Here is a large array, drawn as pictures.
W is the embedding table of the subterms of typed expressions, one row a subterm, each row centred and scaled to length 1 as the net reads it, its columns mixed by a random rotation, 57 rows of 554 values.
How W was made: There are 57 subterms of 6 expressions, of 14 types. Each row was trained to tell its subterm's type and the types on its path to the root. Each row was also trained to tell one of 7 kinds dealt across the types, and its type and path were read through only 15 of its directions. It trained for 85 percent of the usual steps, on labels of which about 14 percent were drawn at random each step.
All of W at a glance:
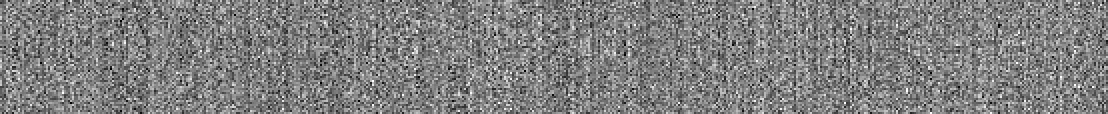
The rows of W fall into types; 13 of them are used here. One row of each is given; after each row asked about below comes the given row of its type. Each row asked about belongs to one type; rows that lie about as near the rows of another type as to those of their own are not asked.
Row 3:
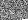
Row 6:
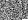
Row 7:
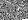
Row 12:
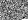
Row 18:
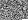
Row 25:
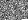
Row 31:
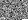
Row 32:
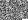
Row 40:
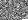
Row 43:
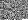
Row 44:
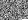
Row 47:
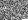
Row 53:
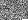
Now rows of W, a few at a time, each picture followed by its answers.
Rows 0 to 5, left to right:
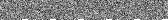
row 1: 43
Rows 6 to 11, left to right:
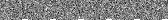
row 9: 18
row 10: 12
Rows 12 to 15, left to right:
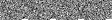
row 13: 32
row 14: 18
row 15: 40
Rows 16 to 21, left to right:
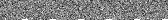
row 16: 40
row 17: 31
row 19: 25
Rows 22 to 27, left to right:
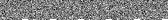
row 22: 40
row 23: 43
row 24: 25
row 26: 40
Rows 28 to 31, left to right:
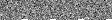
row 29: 18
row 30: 32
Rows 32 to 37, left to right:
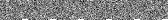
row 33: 53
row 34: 25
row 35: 6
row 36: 3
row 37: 44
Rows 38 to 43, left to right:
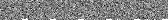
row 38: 18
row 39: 3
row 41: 32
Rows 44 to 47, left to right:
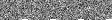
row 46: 12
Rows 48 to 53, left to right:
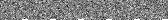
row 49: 32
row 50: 3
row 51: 6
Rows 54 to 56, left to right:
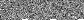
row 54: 3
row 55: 12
